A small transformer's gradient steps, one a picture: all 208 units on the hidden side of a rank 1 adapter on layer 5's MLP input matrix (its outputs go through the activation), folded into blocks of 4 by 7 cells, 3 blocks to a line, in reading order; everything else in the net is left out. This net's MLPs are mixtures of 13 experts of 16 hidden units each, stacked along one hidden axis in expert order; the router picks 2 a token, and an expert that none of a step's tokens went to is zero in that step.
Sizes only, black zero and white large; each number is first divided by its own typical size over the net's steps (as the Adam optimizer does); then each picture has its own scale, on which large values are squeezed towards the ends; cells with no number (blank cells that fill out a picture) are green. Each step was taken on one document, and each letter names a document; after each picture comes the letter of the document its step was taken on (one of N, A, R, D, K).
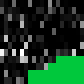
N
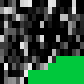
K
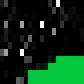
N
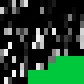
K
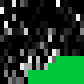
K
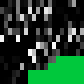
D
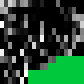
K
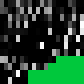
D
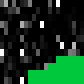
N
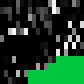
D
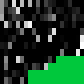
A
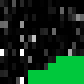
N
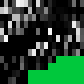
D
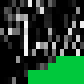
D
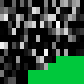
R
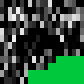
A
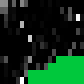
N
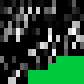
D
